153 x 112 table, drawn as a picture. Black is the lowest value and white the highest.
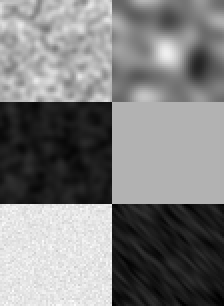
It is made of 3 by 2 panels. Panel 1,1: high, blotchy. Panel 1,2: middling, smooth, strong in contrast. Panel 2,1: very low, blotchy, faint in contrast. Panel 2,2: high, flat. Panel 3,1: very high, fine-grained, faint in contrast. Panel 3,2: very low, slanting down to the right, faint in contrast.
